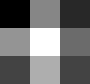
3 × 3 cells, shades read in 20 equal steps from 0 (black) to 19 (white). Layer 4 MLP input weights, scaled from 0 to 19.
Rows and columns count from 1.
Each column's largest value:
11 19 8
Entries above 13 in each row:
0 1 0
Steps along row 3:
up down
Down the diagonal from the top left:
0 19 5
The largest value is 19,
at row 2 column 2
